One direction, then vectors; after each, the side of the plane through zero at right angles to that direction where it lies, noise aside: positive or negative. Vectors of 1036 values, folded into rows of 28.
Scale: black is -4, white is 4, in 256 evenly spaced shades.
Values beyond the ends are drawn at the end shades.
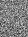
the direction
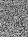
negative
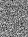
negative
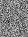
negative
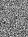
positive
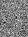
positive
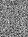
positive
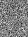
negative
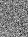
negative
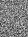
positive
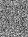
negative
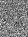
negative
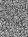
negative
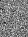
positive
